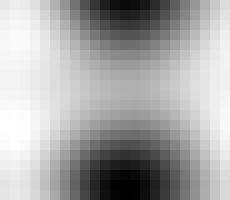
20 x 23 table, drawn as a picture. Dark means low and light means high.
The middle left is the smoothest part. The bottom middle is the ninth with the lowest average. The middle left is the ninth with the highest average. There are no regular stripes. No lone cell stands out from its neighbours.
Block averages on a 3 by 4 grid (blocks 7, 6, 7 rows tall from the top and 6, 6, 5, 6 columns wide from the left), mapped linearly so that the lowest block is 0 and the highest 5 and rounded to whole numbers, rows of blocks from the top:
5214 | 5434 | 5103
